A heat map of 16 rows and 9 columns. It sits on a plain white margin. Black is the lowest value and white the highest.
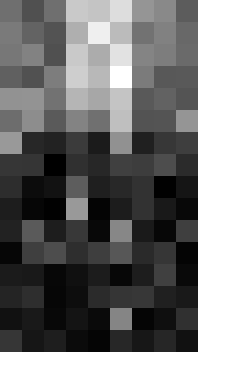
Seam: horizontal, 40% of the way down, the top part higher. Odd patch: higher, in the top middle. Roughest part: centre. Average level on the scale: 30%. Stripes: none. Ninth with the highest average: top middle.
